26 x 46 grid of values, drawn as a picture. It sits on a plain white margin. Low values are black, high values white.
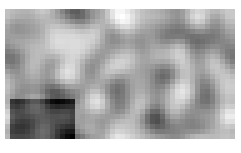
Overall the values sit about 60% of the way up the scale. Neither half mirrors the other. An odd patch, lower than its surroundings, sits in the bottom left. The bottom left is the roughest part. The ninth with the lowest average is the bottom left. The field is mottled with small blotches.
